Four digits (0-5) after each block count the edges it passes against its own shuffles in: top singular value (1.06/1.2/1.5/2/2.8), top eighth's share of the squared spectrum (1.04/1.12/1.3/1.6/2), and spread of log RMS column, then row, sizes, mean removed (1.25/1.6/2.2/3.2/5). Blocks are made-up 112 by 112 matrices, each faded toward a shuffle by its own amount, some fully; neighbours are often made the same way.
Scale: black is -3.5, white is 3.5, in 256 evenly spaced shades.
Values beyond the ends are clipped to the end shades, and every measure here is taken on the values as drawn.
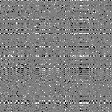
5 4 3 4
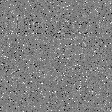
3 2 0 0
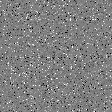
3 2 0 1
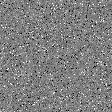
2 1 0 0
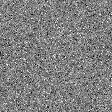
0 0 0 0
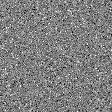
0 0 0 0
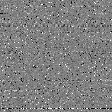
4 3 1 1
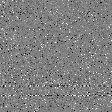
4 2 0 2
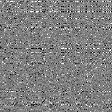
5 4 2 3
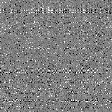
4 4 1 3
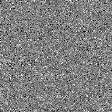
2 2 2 2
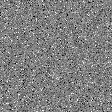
0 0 0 0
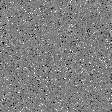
0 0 0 0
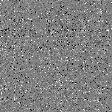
1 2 2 2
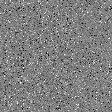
1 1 1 0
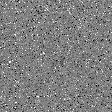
1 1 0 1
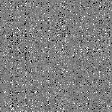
2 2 3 3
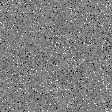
1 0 1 0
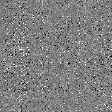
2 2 3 2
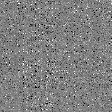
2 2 2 2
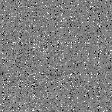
1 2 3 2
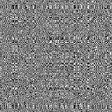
5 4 3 3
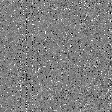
2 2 2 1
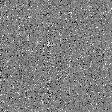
1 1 2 1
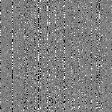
3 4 4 2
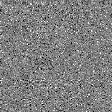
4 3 1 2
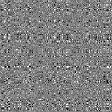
5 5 3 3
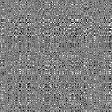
5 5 3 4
